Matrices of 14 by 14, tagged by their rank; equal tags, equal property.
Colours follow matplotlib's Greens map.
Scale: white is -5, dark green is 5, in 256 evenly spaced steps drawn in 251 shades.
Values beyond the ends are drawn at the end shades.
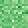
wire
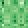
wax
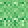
wax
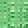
wax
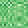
wax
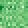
wire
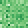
wire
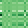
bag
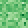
wire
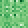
wire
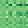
wax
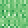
wire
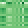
bag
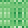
bag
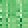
wax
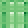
bag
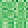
wax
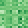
wax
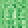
wire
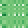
bag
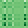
bag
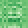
wax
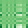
bag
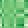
bag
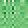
wax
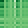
bag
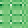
bag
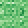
wire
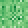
wire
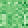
wire
